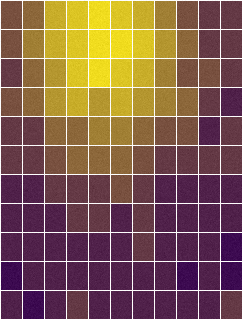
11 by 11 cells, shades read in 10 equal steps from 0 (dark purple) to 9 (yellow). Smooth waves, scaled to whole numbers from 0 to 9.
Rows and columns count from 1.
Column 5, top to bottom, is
9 9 9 6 5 4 2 2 1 1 1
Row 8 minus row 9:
0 0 0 1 1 0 0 0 0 0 1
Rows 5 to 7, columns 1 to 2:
2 2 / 2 2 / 1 1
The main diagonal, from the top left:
3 5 6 7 5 4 2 1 1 1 2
